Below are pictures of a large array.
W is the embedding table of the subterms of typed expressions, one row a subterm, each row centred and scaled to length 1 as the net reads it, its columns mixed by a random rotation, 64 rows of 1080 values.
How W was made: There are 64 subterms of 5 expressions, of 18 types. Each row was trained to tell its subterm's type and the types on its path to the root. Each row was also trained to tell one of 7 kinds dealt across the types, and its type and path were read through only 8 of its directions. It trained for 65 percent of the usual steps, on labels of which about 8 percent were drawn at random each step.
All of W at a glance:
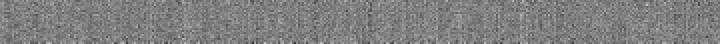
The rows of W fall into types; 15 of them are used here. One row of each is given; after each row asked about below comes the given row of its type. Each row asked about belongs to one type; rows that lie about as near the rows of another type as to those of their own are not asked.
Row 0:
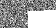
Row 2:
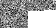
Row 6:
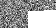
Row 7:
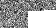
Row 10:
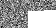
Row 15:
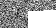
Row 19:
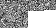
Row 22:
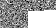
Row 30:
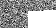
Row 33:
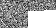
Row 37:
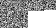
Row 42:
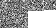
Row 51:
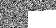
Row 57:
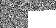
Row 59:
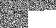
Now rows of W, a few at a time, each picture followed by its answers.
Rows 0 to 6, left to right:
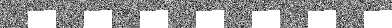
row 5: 59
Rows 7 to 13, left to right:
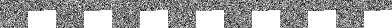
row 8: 6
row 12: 19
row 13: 59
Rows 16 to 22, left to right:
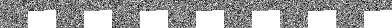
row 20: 2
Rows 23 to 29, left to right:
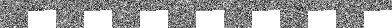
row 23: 22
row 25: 33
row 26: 6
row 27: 22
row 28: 0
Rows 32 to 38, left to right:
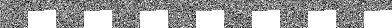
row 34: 22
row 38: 7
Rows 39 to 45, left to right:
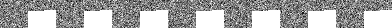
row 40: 59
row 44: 7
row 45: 15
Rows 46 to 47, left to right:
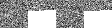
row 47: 0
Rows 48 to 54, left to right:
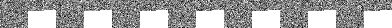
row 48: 42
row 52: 7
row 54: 19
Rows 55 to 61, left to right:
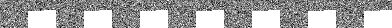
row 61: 2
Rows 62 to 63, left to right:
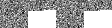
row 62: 7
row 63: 22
